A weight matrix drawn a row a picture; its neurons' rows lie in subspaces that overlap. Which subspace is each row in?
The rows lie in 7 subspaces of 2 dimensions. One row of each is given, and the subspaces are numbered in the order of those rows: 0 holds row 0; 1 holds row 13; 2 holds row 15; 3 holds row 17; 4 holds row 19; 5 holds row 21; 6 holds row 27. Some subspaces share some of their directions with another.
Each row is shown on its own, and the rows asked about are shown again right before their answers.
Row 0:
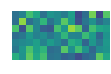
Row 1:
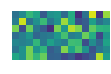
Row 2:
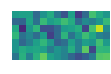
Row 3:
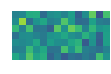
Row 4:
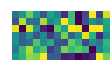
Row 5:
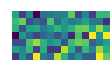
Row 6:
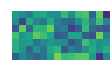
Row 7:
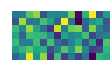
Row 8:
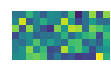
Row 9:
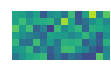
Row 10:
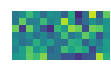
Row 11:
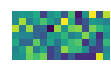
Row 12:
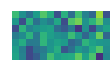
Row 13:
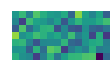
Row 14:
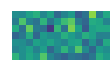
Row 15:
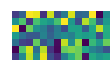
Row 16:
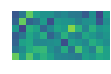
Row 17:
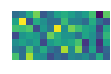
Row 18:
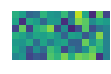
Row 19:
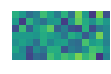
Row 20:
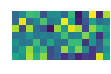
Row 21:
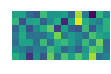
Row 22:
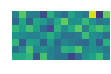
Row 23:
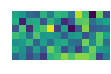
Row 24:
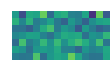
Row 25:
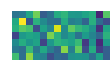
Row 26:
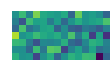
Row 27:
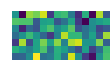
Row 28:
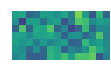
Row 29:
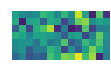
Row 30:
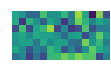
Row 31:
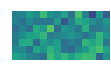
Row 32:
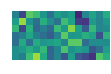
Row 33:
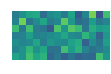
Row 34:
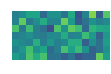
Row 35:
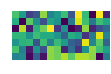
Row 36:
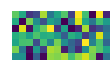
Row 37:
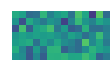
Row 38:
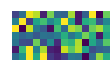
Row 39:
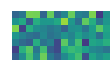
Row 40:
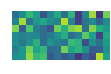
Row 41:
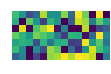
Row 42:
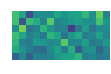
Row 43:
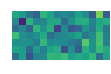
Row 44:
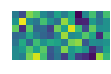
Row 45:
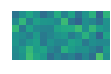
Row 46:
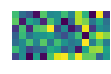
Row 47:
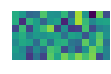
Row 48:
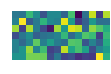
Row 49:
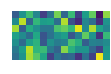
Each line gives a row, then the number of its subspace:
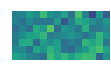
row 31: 0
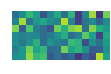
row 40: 4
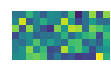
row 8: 1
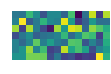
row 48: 1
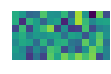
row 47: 5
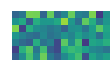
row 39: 2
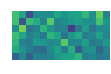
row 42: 0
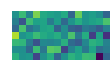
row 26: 1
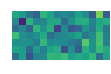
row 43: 3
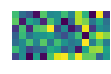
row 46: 1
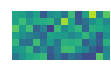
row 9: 0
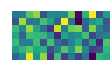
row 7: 5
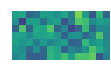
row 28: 6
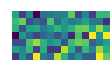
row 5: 1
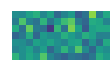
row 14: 4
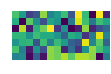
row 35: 2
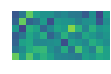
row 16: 0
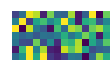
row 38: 2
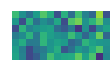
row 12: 4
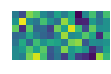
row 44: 6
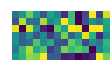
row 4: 3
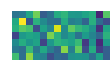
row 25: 3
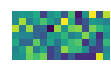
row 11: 0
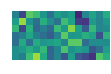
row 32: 6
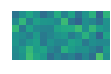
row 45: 4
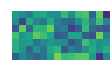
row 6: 5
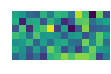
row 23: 4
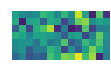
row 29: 2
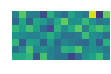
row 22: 6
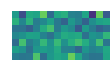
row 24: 6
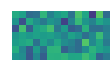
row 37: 2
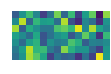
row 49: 4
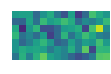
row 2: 3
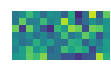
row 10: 3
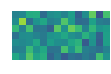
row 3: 3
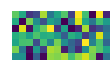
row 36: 2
